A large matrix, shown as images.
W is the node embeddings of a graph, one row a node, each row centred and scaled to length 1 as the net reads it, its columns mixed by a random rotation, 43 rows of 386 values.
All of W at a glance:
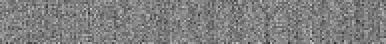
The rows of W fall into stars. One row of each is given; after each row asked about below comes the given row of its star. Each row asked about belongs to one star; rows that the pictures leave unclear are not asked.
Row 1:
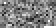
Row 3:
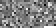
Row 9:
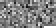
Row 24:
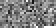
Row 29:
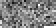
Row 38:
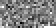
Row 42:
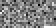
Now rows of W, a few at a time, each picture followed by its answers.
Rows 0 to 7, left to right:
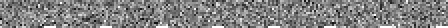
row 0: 29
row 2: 1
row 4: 9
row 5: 29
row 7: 38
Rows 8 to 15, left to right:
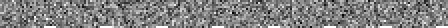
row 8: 9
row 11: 3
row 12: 24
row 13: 3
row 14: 24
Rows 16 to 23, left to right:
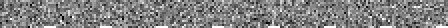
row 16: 24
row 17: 42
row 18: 3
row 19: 42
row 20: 1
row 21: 29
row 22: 9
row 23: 38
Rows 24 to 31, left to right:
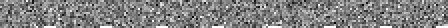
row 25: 29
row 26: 3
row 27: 9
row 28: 38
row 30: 24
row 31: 9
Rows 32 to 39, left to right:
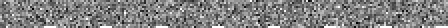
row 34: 42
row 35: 29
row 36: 24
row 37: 29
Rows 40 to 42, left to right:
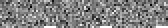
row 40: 9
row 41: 24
